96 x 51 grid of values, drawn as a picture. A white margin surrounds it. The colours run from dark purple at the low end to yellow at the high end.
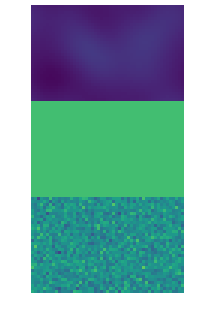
It is made of 3 by 1 panels. Panel 1,1: very low, smooth, faint in contrast. Panel 2,1: high, flat. Panel 3,1: middling, fine-grained.
